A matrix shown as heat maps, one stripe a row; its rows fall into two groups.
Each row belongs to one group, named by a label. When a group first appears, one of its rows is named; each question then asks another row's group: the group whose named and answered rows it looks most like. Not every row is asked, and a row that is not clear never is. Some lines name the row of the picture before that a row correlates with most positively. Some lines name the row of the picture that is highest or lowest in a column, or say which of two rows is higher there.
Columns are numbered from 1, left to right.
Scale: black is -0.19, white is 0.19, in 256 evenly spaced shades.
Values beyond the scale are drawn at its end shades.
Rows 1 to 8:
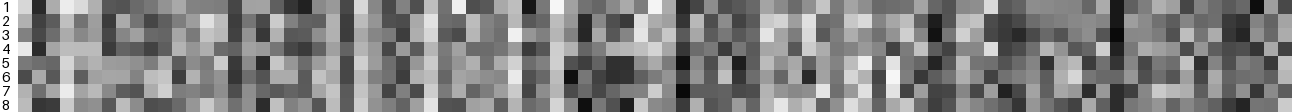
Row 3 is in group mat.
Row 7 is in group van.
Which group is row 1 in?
van
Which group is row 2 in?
mat
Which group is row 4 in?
van
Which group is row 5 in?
mat
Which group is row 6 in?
mat
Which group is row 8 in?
mat
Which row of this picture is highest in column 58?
7
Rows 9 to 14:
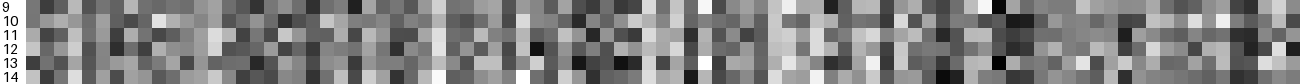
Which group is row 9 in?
mat
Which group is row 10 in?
van
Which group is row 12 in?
van
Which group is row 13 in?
mat
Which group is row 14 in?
mat
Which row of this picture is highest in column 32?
12
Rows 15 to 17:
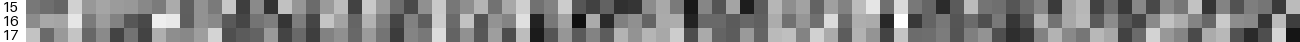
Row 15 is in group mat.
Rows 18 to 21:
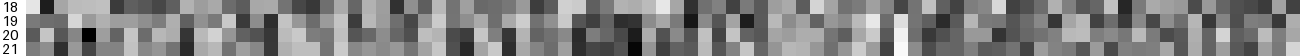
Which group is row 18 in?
van
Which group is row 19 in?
mat
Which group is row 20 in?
mat
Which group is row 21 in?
mat
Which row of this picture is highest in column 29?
20
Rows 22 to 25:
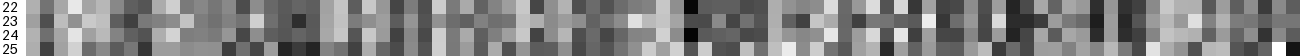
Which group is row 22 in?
van
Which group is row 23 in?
van
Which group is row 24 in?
van
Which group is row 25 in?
van
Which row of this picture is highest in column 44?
23
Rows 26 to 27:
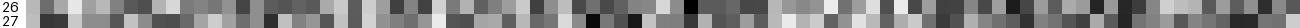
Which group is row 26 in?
van
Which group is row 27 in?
mat
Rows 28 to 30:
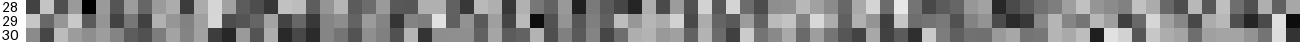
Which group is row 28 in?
mat
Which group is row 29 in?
van
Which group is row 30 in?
van
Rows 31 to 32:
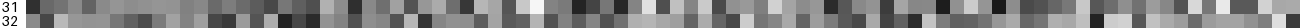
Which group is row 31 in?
mat
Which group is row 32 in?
van
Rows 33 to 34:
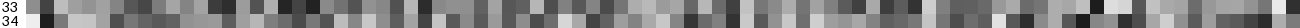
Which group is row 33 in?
van
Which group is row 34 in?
van
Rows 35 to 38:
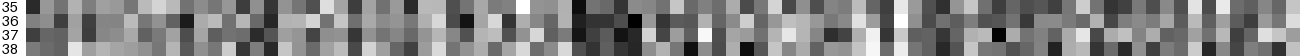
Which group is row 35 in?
mat
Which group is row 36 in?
mat
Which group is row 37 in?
mat
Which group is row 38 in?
mat
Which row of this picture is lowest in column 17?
37
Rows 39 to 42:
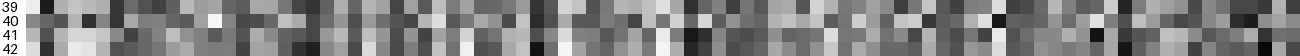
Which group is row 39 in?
van
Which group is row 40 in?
mat
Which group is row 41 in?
van
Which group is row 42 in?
van
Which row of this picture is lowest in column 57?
41
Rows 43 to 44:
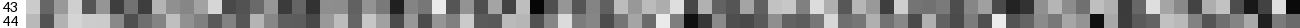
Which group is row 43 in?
van
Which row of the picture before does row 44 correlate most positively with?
41
